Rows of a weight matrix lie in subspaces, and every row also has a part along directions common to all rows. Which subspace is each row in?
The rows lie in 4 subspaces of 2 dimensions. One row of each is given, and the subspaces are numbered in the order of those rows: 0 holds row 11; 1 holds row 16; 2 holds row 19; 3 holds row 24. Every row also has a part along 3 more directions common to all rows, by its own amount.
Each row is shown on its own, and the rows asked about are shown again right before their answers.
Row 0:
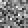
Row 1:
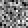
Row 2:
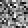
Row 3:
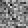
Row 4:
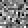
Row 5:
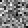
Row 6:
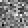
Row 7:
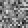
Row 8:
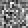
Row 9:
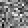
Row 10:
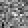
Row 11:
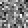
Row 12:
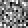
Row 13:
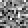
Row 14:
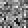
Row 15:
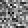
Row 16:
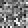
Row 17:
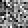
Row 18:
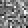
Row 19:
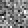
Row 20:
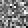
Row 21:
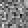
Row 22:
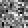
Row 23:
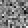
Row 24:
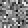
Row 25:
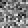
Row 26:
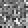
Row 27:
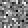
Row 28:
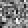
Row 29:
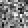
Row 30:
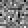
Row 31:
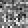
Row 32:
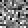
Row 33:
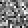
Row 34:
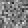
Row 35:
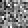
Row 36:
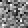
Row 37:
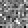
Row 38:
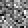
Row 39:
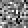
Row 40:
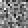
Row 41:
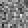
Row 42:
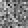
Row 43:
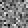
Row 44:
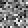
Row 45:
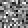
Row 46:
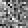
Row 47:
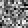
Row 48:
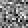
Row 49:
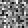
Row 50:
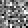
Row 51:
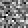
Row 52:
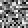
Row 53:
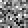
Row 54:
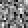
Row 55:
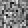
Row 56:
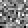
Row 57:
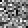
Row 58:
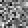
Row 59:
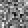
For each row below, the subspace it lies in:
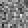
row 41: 0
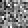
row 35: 2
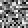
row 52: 3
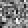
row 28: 1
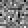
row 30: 1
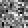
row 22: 0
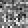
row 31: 1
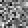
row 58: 0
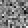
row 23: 2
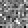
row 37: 1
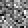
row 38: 2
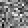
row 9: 0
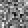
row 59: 0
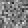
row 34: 3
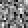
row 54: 0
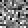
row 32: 1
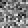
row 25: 1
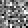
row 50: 2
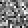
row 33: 2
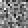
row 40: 2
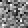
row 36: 0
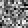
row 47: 3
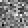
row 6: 0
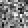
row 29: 0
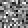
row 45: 3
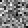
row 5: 0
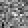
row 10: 0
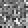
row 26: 1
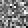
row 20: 2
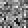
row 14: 1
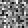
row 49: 3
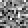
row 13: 1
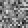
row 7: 3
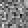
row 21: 0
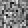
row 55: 3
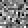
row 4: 1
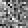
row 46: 2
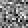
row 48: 1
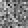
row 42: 2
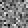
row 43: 0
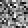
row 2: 2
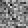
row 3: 2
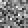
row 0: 1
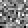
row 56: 1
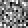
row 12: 3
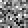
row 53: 1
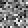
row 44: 1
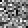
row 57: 0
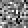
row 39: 1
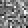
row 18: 2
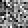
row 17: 2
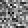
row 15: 2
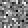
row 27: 3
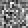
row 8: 3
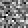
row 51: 3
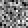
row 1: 3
